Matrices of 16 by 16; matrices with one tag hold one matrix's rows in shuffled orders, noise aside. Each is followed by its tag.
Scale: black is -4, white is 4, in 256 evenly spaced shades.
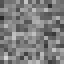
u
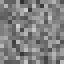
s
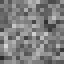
u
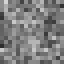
u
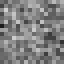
u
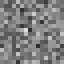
s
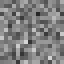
s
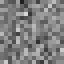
s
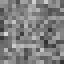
u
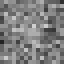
u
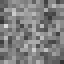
u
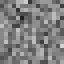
s
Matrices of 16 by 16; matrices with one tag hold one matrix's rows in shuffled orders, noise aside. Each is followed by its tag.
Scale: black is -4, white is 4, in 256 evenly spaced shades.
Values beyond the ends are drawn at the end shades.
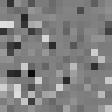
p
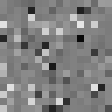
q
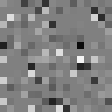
q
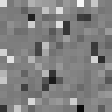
q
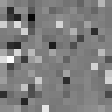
p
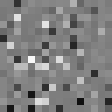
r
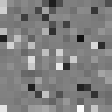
q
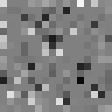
q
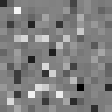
r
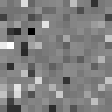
p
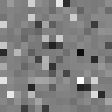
q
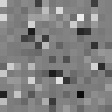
q
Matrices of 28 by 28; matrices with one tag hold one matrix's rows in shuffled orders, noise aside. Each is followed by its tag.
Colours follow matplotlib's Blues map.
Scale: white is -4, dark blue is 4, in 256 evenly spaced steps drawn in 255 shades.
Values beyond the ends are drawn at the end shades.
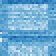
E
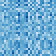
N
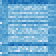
E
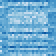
E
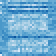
E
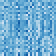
N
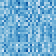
N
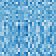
N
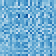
N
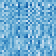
N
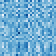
N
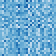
N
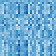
N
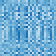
N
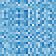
N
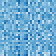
N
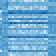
E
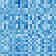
N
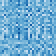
N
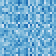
N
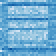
E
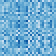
N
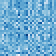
N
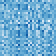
N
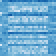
E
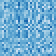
N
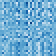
N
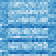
E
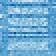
E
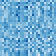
N
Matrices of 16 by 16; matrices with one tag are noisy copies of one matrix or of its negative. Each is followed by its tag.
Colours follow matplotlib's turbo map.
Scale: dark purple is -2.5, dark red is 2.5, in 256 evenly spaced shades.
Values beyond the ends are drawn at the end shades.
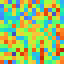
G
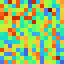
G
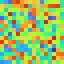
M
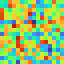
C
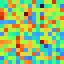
C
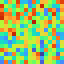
G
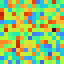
C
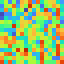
G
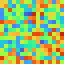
C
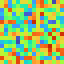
C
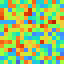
C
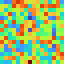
M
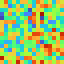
C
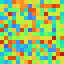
M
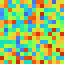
C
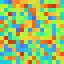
M
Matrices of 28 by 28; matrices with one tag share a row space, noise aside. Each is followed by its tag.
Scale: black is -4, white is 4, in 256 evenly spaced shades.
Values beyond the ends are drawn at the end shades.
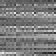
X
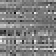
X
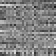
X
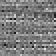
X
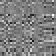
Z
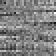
X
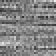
X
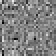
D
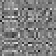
D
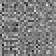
D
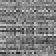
X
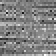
X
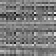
X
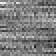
X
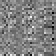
Z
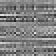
X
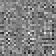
Z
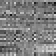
X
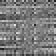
X
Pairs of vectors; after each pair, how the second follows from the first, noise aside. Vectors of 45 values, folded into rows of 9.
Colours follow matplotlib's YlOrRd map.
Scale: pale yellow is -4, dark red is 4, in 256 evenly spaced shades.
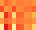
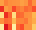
copied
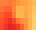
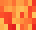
sign-scrambled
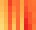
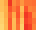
copied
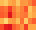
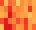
sign-scrambled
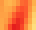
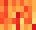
sign-scrambled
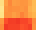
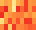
shuffled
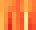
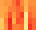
copied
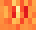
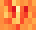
copied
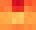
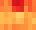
copied
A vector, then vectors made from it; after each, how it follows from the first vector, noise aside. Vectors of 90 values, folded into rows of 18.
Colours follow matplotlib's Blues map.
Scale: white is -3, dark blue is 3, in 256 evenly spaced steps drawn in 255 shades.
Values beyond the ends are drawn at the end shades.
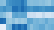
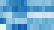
copied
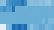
partly zeroed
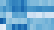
copied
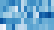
sign-scrambled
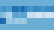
partly zeroed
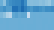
partly zeroed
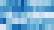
copied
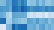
copied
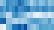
copied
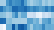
copied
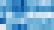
copied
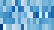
sign-scrambled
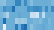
partly zeroed
